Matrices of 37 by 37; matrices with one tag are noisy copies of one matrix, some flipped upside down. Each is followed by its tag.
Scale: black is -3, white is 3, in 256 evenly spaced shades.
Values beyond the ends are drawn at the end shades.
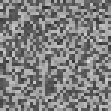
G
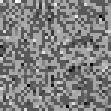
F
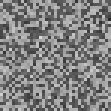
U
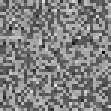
F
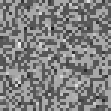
F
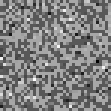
F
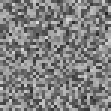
U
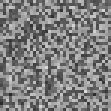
G
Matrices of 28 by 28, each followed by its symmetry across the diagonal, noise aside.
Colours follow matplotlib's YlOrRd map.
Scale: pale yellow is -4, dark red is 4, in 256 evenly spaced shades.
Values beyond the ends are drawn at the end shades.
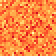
symmetric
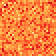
symmetric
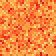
symmetric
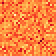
symmetric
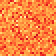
symmetric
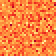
neither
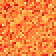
symmetric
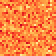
neither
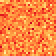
neither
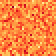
neither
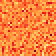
symmetric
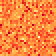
neither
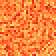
symmetric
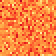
neither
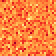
neither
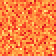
neither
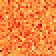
neither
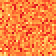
neither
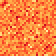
symmetric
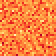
neither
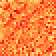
symmetric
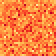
symmetric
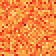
symmetric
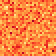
neither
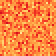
neither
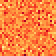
neither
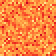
symmetric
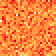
neither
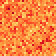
symmetric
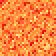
symmetric
